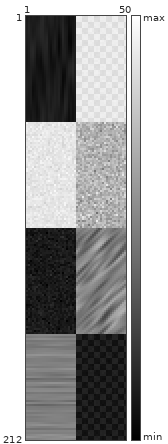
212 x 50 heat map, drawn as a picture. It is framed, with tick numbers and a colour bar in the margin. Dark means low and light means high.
It is made of 4 by 2 panels. Panel 1,1: very low, streaked downward, faint in contrast. Panel 1,2: very high, checkered, faint in contrast. Panel 2,1: very high, fine-grained, faint in contrast. Panel 2,2: high, fine-grained. Panel 3,1: very low, fine-grained, faint in contrast. Panel 3,2: middling, slanting up to the right. Panel 4,1: middling, streaked across, faint in contrast. Panel 4,2: very low, checkered, faint in contrast.
